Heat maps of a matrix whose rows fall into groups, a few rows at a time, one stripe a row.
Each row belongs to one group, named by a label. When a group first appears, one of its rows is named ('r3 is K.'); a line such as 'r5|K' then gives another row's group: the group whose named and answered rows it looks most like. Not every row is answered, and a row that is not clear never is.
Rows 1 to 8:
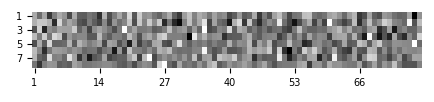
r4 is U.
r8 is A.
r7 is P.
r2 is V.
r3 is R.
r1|V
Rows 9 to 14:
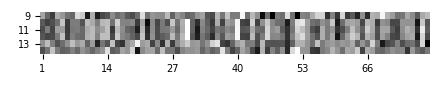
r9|P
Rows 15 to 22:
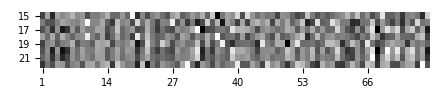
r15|R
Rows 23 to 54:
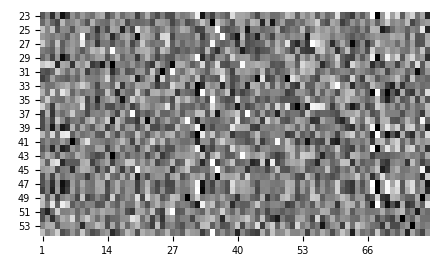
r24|P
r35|R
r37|R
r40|U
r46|R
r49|V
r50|U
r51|A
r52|R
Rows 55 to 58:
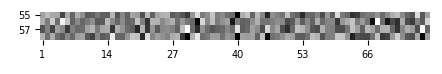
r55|V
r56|U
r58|V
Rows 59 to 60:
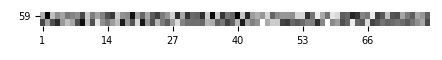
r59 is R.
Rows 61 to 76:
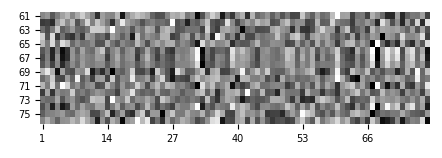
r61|R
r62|R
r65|U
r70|V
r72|R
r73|A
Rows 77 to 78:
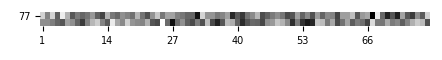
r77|U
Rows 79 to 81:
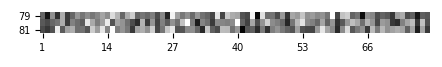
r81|A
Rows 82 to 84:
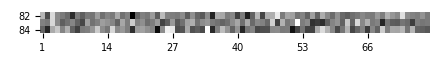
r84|A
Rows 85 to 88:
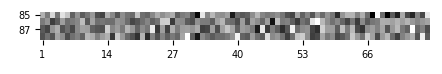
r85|U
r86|P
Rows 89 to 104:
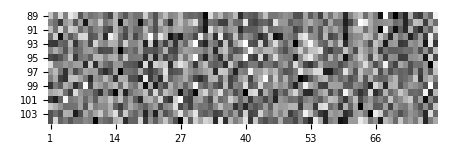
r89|U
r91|U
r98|P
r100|V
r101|A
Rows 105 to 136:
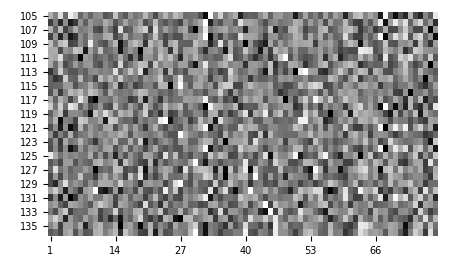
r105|U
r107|V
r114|A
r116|R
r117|R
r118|U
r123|R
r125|P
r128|R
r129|A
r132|P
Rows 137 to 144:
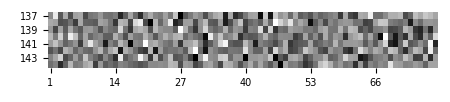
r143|V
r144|P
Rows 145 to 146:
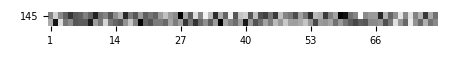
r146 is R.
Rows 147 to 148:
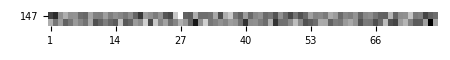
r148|V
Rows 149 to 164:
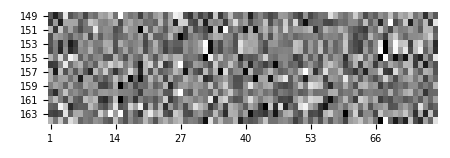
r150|R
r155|U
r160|A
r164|U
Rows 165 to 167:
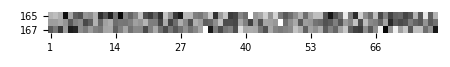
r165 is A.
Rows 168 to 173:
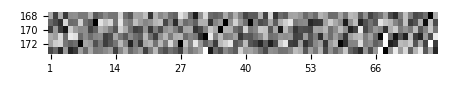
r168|V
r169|A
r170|P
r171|U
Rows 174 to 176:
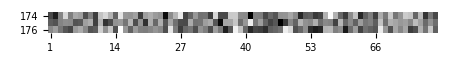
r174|A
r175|P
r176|A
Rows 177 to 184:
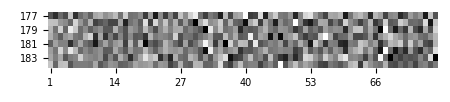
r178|V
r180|P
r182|U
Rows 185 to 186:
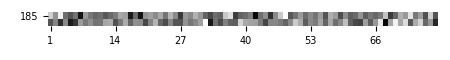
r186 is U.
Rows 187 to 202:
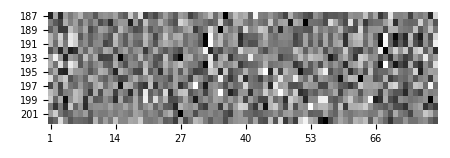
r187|R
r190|U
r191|U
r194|U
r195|P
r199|V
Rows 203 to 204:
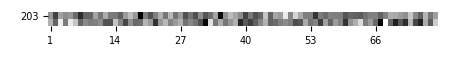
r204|U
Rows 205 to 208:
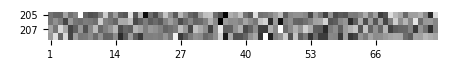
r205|R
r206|P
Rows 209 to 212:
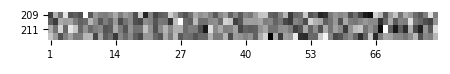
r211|U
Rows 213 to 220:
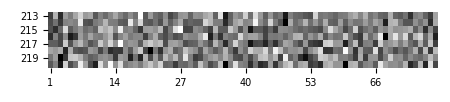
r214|R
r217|A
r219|P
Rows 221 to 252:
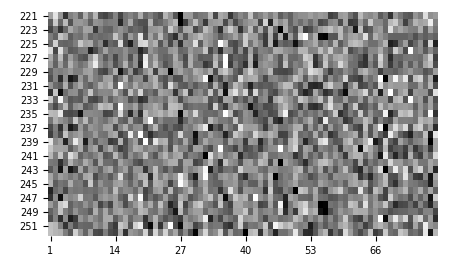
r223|P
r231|A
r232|R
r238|R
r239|V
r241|U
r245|V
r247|R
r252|V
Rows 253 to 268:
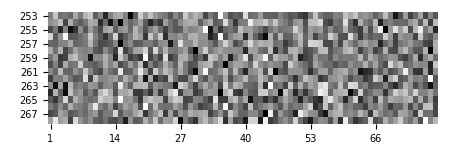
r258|V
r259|P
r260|R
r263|V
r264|P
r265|A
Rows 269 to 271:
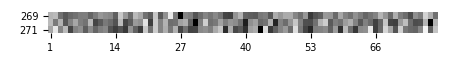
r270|V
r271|V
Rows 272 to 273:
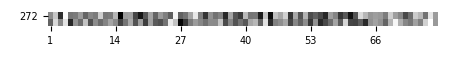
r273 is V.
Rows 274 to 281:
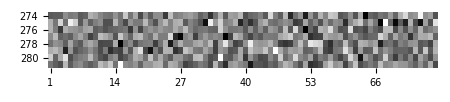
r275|U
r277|A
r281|A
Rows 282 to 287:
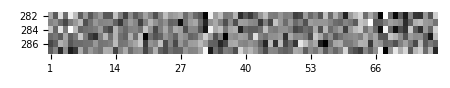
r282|U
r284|U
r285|R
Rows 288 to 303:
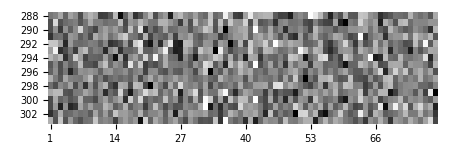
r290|R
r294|V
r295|R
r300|R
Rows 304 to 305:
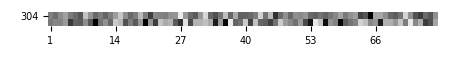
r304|V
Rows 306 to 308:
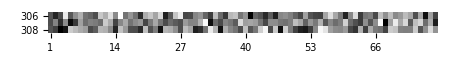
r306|A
